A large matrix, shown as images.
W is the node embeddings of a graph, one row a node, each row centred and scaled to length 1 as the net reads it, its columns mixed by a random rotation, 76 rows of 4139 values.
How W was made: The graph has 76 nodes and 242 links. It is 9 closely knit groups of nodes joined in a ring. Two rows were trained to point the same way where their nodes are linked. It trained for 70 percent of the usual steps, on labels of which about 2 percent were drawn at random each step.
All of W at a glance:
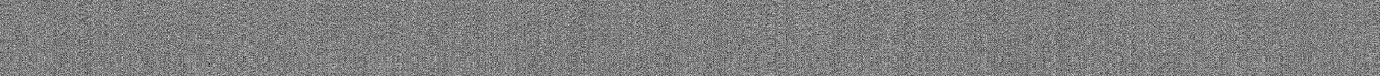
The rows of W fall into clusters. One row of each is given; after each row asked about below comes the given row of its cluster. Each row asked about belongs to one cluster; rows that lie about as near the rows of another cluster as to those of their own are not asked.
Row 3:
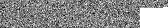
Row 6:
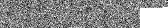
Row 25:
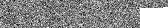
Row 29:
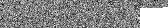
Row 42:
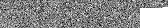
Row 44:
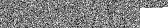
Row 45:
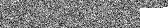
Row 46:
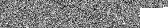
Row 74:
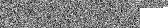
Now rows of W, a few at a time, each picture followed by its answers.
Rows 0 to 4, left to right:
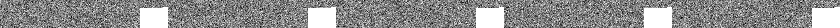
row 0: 29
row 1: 44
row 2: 46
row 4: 42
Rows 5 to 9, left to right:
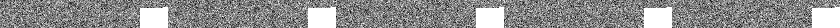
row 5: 42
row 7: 74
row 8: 29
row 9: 6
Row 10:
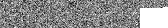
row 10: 42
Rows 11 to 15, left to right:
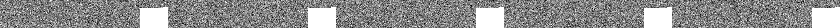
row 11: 25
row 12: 25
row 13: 29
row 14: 42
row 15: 46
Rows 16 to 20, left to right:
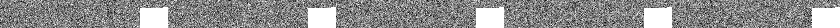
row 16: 44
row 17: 25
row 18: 74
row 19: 42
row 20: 6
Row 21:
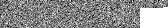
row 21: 46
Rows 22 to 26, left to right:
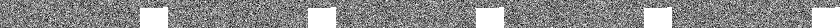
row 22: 3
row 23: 45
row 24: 25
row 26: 3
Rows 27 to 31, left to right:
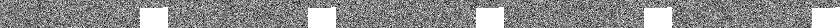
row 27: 6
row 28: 46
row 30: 44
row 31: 25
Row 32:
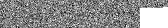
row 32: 3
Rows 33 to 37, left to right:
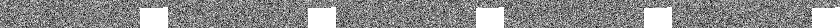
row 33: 25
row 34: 74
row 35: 44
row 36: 44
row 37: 6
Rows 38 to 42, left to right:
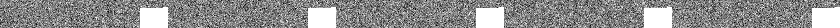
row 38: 44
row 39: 44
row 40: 42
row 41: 3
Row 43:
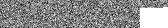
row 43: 3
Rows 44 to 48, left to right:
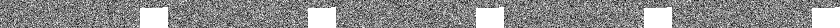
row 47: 29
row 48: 45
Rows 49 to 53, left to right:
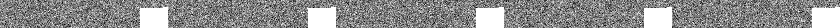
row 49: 6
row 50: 25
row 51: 29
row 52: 42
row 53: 3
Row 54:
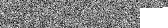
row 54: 45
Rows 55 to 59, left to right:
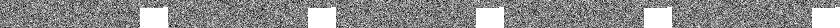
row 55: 3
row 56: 46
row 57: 74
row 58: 74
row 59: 46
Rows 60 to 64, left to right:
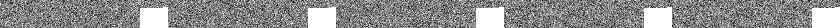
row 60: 74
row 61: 46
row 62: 44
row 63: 45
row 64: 45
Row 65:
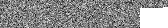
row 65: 46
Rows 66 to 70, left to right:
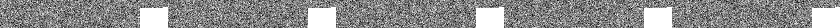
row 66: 45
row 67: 74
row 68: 3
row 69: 44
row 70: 46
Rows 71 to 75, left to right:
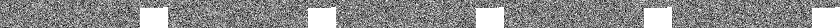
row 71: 3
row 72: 45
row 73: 25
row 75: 3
